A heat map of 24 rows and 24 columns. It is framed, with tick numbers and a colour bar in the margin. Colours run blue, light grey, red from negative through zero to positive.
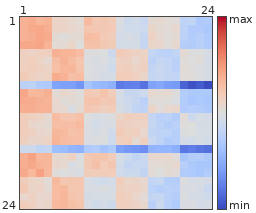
Rows 9 and 17 stand out from the rest. Values rise toward the left. Neither half mirrors the other. The ninth with the highest average is the top left.
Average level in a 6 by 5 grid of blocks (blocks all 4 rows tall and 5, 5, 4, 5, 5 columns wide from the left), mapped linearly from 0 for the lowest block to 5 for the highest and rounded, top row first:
54331 / 44322 / 42210 / 44322 / 43220 / 44322
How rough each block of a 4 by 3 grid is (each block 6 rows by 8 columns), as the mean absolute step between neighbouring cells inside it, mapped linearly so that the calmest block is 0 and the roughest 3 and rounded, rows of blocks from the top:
000 / 333 / 222 / 000
